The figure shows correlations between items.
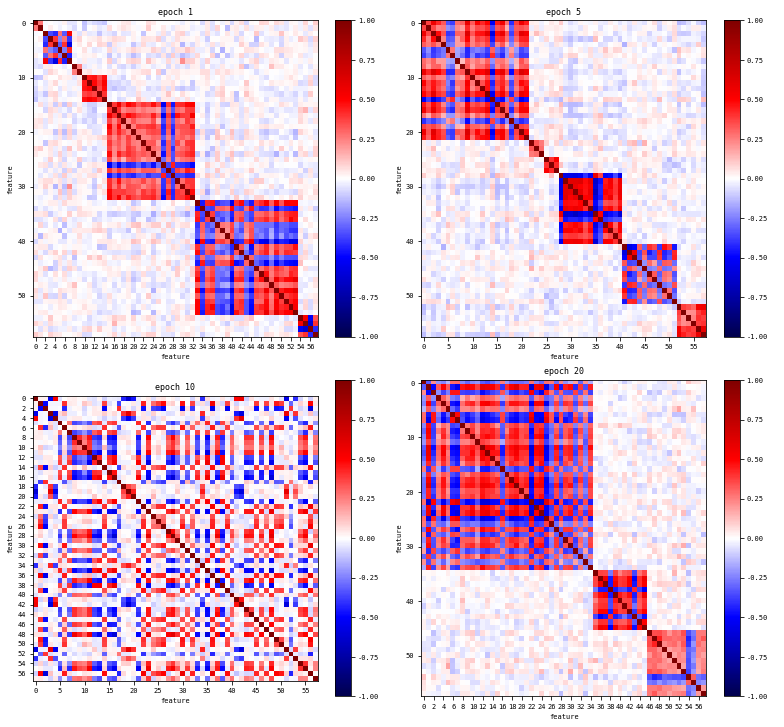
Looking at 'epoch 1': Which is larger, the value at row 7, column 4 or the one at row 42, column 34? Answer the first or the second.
the second
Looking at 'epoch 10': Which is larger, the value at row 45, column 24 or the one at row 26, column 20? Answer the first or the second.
the first
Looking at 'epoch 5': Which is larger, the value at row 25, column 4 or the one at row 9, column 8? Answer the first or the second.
the second
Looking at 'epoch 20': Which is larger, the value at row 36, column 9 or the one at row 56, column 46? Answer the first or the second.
the second
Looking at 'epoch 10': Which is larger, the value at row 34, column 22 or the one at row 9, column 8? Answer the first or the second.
the second
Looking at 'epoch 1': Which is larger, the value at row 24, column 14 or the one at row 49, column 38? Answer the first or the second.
the first
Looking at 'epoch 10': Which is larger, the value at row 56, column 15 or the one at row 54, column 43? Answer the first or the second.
the second
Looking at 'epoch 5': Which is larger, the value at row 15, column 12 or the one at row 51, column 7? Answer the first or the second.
the first
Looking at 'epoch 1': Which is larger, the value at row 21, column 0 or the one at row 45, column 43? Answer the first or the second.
the first
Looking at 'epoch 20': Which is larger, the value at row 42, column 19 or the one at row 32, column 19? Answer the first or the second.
the second
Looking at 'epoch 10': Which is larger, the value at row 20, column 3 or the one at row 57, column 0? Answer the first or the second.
the first
